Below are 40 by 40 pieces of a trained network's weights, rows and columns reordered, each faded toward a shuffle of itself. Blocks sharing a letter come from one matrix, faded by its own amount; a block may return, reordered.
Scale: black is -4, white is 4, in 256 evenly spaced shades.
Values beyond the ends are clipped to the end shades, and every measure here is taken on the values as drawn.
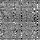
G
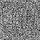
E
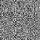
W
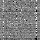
G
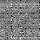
G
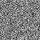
E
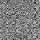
W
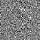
W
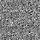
E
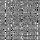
G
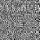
W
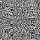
W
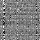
G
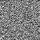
E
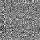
W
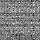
G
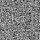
E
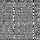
G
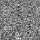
W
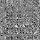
W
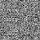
E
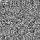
E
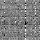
G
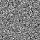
E
